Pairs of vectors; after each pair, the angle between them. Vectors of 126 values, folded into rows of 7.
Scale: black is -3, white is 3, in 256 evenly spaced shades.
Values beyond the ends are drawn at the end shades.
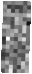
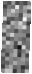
orthogonal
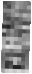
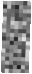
orthogonal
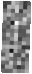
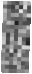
partly opposed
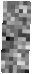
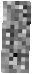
orthogonal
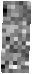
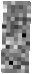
partly opposed
